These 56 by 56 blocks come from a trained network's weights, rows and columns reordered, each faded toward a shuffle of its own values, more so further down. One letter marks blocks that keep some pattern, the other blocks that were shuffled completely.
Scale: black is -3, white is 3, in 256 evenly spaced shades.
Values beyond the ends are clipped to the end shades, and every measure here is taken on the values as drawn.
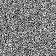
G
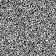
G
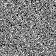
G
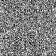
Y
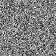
Y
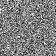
G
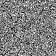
G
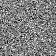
G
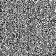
Y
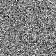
G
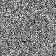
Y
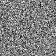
G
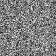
Y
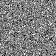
G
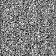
Y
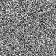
Y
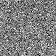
G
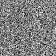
Y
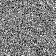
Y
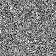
Y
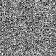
Y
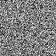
Y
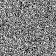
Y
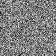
Y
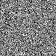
G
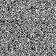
Y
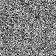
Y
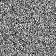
G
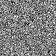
Y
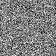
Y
